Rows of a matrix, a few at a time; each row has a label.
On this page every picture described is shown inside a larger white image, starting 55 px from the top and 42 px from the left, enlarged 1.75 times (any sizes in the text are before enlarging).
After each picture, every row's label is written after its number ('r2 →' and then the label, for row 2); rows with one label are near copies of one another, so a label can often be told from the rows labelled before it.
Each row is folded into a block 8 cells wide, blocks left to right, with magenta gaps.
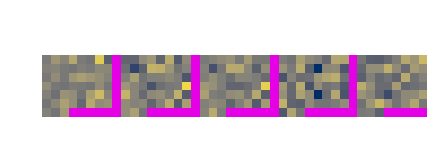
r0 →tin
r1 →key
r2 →key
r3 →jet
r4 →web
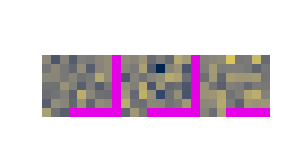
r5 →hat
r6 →jet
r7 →tin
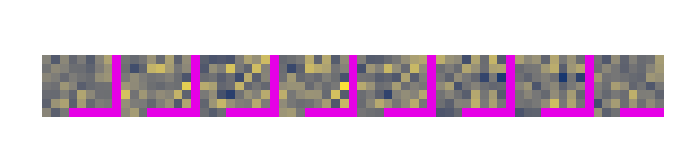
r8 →hat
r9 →key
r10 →web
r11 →key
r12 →web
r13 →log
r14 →log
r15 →hat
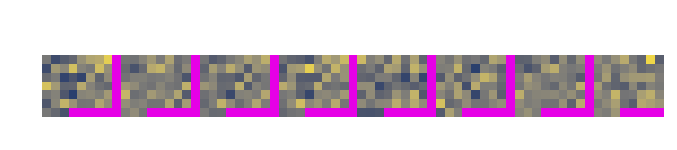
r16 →web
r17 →key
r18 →web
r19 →web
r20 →log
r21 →jet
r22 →key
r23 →tin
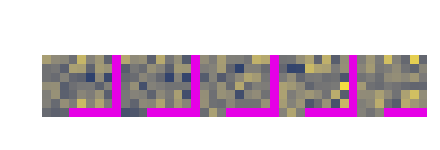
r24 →log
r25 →log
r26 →jet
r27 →key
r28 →tin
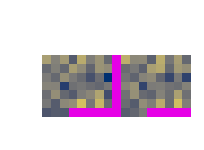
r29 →log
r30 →log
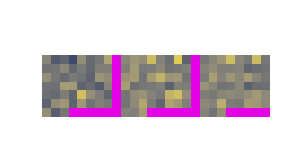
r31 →hat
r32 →tin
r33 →tin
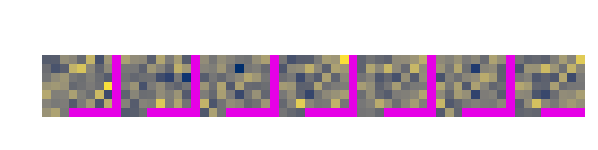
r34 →key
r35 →log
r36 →jet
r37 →web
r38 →web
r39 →jet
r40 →web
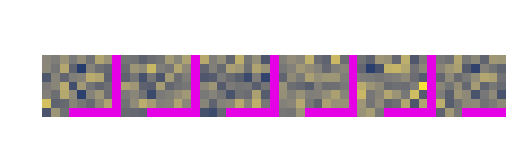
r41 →jet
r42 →web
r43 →log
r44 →tin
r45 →key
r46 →jet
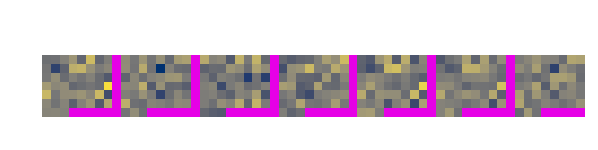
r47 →key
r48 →jet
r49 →log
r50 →web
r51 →key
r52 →key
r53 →jet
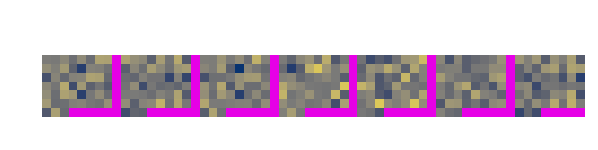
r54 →jet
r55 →log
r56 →jet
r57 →key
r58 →web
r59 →hat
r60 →log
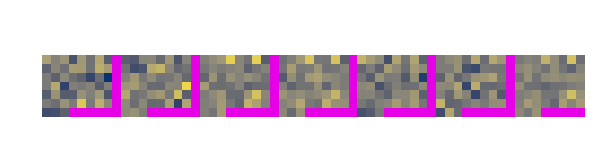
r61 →log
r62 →key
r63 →tin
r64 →tin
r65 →log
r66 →jet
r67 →tin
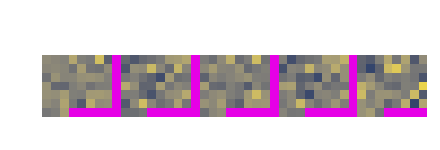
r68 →tin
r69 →web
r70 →tin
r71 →web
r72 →key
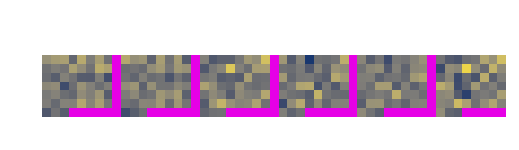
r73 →log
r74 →log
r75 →web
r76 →hat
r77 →hat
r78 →web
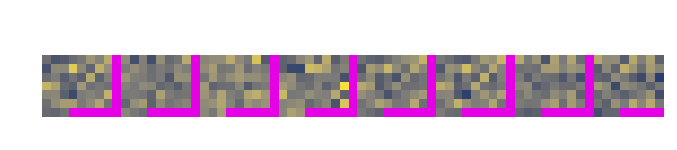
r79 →web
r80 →hat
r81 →tin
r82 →key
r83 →web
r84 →web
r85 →log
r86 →log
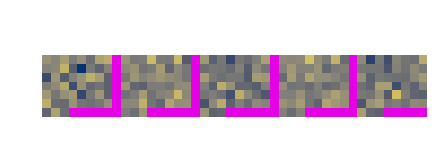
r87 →jet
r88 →tin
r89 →hat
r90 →tin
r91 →hat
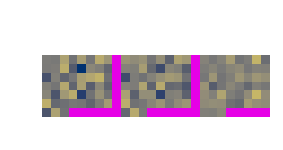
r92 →jet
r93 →jet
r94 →tin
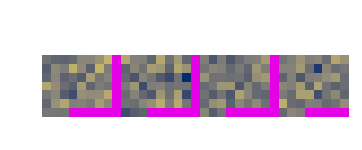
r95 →web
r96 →log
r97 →hat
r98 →jet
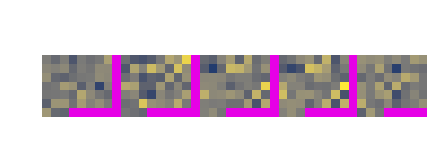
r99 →hat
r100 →web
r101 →key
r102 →key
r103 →jet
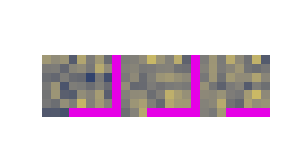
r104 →log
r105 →tin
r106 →tin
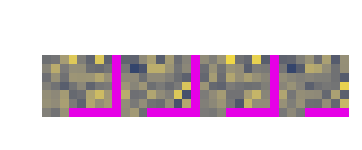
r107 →tin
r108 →key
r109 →tin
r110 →key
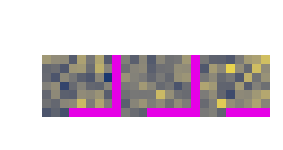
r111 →log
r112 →hat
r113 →web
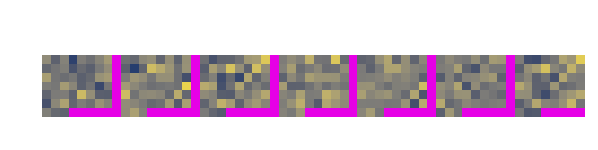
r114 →hat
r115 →key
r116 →web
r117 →tin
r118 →key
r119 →jet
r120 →web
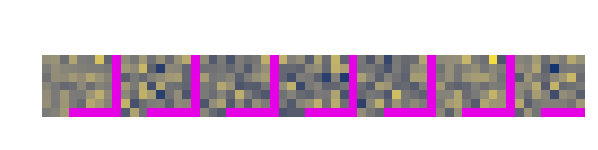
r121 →tin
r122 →jet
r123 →hat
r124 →log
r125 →hat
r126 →tin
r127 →jet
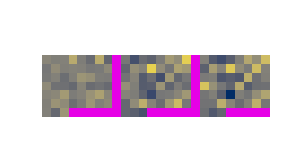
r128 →tin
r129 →web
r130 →web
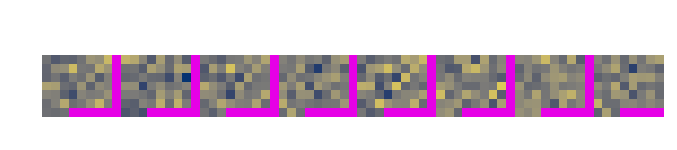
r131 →web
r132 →log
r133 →web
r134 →jet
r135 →web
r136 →key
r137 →tin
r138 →jet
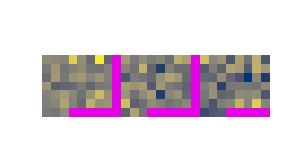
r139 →tin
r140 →jet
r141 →log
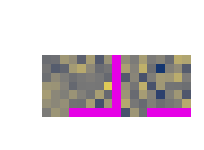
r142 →key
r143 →jet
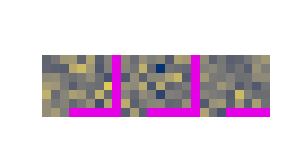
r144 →key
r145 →jet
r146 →hat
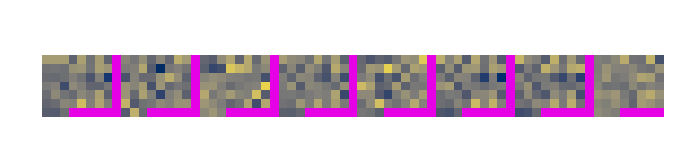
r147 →log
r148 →jet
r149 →key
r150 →log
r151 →web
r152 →log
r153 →log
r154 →tin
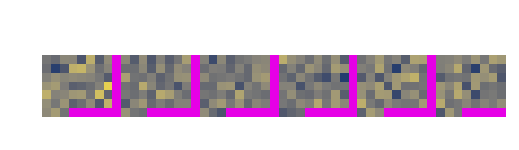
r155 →key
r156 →hat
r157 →hat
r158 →log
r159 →jet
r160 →jet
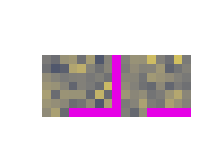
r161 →key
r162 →tin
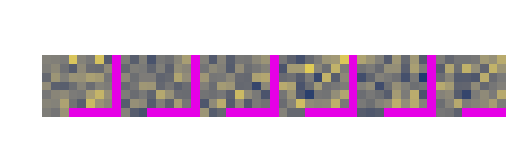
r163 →tin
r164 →hat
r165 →hat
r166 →web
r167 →log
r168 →web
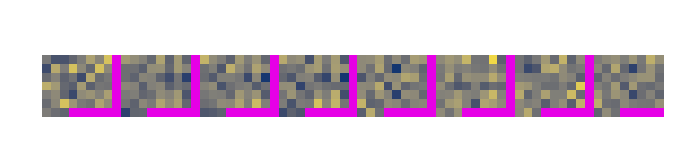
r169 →web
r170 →log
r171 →log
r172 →log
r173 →jet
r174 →tin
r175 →key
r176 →jet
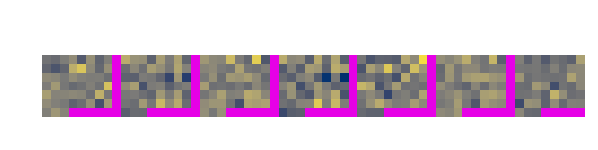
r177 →key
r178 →log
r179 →tin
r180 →log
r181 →web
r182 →tin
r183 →hat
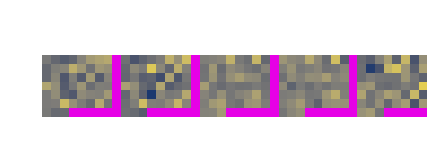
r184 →web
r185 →web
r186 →tin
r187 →tin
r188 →key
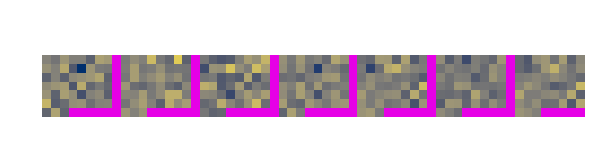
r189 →jet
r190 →tin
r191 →web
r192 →jet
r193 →key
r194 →hat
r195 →key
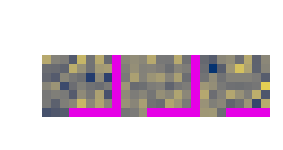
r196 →log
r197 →tin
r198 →key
